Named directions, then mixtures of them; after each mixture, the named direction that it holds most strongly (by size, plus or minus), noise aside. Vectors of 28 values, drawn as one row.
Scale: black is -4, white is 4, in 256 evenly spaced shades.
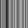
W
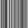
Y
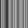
W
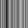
W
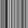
Y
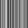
Y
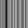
W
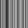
W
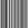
Y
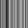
W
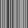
Y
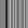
W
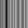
W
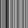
W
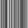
Y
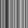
W
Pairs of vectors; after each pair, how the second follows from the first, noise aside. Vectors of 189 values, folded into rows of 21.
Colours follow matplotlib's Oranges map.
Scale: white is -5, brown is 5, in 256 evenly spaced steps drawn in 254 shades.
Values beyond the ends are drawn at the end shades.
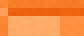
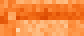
wrapped around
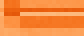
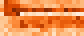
scaled up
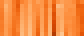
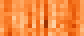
wrapped around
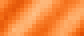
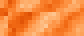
wrapped around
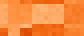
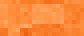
shrunk
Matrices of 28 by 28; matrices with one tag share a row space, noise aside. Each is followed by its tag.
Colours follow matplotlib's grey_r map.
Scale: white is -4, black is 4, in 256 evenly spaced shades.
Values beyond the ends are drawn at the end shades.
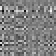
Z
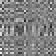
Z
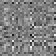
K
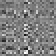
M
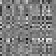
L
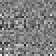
Z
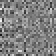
Z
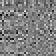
Z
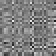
K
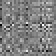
L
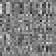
L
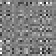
L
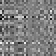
Z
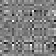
K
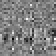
K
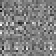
Z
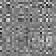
L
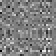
L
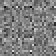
K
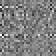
Z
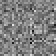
K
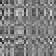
Z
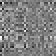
Z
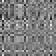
Z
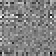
Z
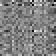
K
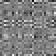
K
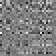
L
